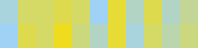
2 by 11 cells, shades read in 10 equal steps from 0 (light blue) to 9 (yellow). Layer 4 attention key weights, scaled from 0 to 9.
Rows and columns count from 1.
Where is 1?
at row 1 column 1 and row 2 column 8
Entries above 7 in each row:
1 2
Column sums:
1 13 12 16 11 2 16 3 13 5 9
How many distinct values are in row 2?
9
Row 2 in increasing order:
0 1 2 3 5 5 6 6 7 8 9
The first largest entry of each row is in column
7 4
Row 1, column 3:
6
